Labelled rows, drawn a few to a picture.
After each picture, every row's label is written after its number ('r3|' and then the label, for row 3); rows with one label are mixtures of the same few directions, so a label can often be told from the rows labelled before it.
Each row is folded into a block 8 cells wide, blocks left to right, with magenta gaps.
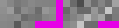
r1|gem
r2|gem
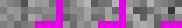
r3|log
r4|log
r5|log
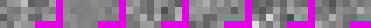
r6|log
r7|log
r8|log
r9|gem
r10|gem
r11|gem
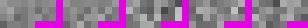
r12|gem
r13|gem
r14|log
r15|log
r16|log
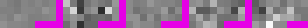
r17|gem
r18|gem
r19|log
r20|log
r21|gem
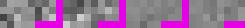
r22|log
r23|gem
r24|gem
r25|log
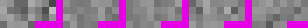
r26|log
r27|log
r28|log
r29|gem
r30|gem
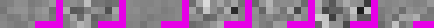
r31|log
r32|log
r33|gem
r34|gem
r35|gem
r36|log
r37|gem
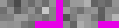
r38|gem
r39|log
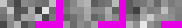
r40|gem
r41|log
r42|gem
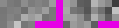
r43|gem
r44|log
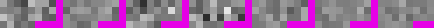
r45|log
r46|log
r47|gem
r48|log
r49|log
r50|log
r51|log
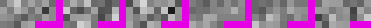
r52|gem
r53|log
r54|gem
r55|gem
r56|gem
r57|log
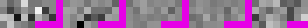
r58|log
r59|gem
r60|gem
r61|log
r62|log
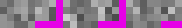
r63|log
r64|log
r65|gem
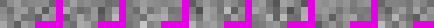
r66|gem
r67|log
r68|gem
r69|gem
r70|log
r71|gem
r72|gem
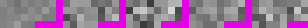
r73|gem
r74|log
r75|log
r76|log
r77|log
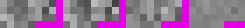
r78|log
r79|log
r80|log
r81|gem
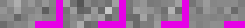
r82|gem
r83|gem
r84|log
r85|gem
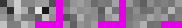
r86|gem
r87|log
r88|gem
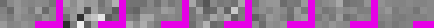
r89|gem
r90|gem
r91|gem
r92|gem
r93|log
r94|log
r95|gem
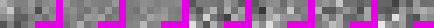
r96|gem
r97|gem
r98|gem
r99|gem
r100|gem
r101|log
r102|gem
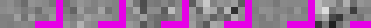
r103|log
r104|gem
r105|gem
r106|gem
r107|log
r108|gem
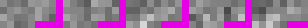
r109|log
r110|log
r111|gem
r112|log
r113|gem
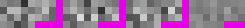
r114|log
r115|log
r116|log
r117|log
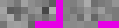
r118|log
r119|log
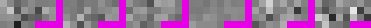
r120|gem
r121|gem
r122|log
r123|gem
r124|gem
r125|log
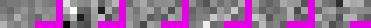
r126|gem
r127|gem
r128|gem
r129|gem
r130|log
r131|log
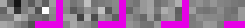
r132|gem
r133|log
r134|log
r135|log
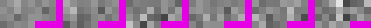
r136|gem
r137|gem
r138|gem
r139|log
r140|log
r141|log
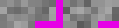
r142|log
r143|log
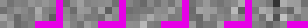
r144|log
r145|gem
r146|gem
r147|log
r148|log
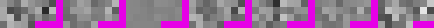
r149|log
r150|log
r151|log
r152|log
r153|log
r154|log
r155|log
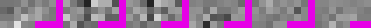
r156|gem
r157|log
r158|log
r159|gem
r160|gem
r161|gem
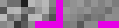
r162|log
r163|gem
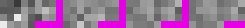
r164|gem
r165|gem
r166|log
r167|log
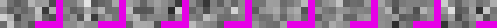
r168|log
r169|log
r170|log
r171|gem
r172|log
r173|log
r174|gem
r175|gem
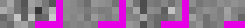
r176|log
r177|log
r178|gem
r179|log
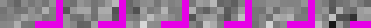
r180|gem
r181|log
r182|gem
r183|log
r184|gem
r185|gem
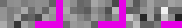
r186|gem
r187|log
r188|log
